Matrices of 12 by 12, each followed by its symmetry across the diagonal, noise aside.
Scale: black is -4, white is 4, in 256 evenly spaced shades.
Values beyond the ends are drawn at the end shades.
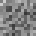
symmetric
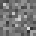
symmetric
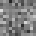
antisymmetric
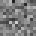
neither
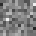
neither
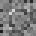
symmetric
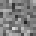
neither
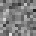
antisymmetric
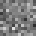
neither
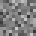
antisymmetric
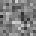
antisymmetric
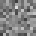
neither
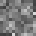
symmetric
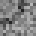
symmetric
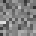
neither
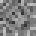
symmetric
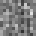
neither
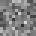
antisymmetric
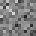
symmetric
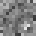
symmetric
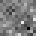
symmetric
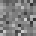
antisymmetric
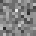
neither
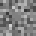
antisymmetric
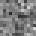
neither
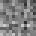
antisymmetric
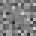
antisymmetric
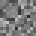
symmetric
